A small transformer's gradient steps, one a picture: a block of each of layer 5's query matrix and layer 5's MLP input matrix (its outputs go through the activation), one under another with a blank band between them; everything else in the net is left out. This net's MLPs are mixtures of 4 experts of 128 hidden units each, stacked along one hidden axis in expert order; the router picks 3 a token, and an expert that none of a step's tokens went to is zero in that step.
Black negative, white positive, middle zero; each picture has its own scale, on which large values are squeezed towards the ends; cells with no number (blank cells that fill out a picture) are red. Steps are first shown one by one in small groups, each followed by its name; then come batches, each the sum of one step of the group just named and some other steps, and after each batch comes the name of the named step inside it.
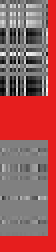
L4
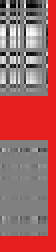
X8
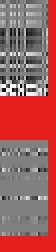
L4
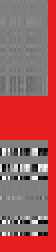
L4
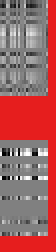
X8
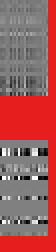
L4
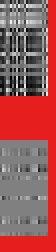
L4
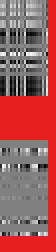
L4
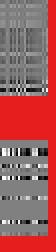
L4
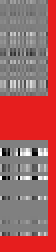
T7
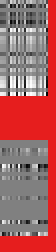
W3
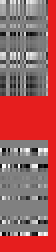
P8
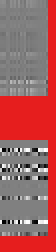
P8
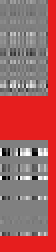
T7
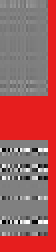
P8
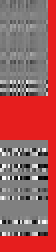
W3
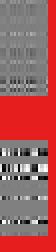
P8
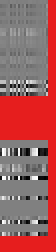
W3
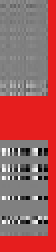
W3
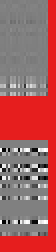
W3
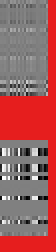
W3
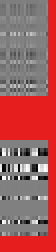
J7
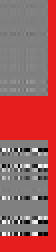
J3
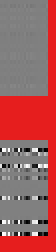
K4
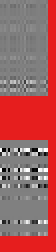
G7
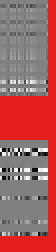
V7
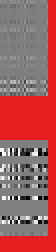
G7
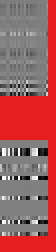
J7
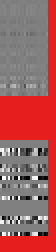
J3
